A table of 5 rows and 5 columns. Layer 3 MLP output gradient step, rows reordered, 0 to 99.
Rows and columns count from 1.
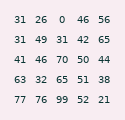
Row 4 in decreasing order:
65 63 51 38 32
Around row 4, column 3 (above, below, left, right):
70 99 32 51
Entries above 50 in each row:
1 1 1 3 4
